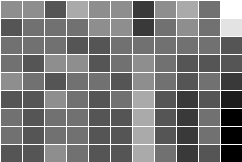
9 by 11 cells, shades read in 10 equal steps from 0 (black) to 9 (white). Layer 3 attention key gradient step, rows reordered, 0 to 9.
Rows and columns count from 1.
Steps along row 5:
down down up same down up down down up down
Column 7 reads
2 2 4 5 5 6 6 6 6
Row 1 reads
5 5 3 6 5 5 2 5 6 4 9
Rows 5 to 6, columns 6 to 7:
3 5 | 4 6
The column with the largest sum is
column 7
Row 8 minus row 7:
0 0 0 0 0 0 0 0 0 0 0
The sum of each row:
55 48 41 42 41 37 36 36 36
